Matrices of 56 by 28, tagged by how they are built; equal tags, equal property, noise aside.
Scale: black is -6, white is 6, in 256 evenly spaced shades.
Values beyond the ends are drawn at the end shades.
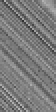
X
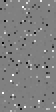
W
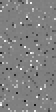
W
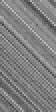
X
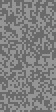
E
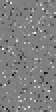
W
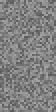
E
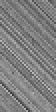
X
